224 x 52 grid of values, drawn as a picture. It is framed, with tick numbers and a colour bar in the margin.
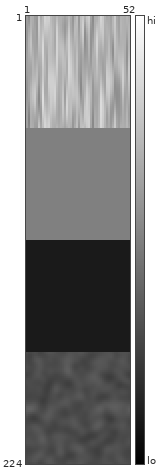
It is made of 4 by 1 panels. Panel 1,1: high, streaked downward. Panel 2,1: middling, flat. Panel 3,1: very low, flat. Panel 4,1: low, blotchy, faint in contrast.
